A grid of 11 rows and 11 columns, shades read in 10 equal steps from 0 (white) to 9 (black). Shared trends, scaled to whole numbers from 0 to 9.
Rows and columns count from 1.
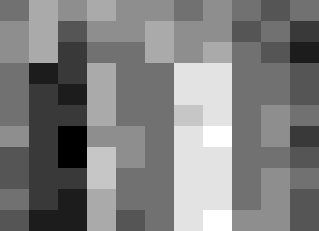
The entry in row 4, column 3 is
7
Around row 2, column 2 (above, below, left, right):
3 3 4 6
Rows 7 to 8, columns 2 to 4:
7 9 4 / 7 9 2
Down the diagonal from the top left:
5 3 7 3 5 5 1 1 5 4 6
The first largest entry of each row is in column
10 11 11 2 3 2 3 3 2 3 2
